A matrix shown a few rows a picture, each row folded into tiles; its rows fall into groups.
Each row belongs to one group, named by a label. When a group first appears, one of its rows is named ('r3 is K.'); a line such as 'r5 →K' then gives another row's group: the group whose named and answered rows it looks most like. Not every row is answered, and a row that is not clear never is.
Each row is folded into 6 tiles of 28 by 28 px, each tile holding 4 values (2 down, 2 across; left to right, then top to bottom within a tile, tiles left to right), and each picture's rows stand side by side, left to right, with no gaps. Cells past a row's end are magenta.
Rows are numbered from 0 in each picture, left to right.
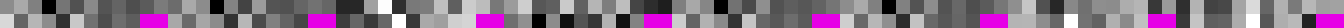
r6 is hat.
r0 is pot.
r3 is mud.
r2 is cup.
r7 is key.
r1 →pot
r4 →pot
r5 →pot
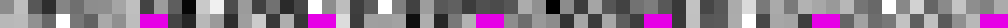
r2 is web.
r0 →hat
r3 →pot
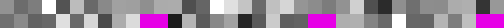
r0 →cup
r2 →hat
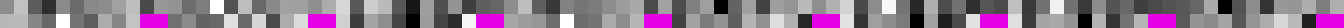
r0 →hat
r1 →cup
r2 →web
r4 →key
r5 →web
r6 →web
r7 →key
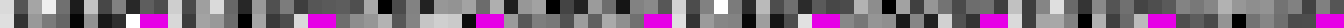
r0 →web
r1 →web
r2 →key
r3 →pot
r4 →web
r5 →pot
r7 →mud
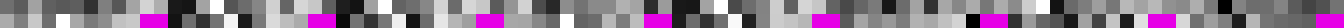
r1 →cup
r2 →cup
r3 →hat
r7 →pot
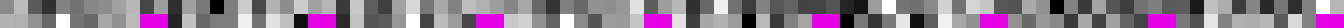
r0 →hat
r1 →key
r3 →hat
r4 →web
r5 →cup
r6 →pot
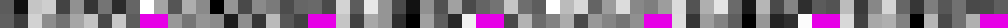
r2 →web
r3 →cup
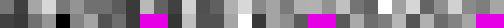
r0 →mud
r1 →key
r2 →cup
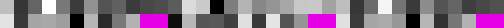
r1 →key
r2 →web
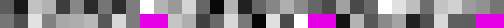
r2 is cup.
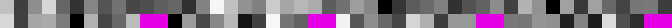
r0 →web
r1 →cup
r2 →pot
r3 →pot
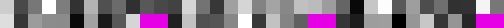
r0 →web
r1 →key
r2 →mud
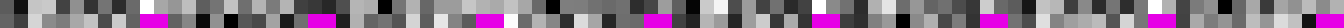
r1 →mud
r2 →key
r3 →pot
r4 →mud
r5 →mud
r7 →key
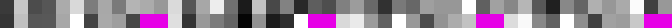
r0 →key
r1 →web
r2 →hat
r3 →hat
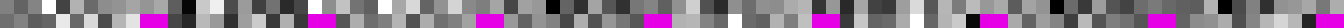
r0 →cup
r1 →mud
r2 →cup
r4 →hat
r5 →key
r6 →pot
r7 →key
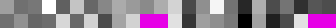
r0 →cup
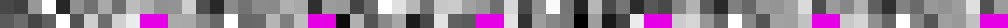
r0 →cup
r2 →cup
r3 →web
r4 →hat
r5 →hat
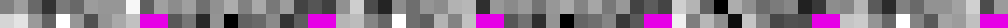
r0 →hat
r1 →mud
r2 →hat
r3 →mud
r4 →pot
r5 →hat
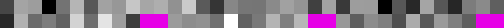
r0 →key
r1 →hat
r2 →pot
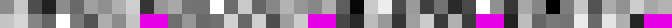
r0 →hat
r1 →cup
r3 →key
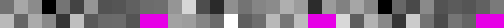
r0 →pot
